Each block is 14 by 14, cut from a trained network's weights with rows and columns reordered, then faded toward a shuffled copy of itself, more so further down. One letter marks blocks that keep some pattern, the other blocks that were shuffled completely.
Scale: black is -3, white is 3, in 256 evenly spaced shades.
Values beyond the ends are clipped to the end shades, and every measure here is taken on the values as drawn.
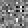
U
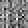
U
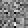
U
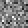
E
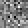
U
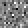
E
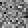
E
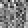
U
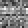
U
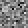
E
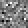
E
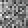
U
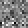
U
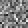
U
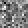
U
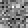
U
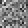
U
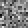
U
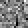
E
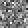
E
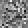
E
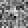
E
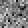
E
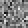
E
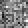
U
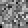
E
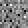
U
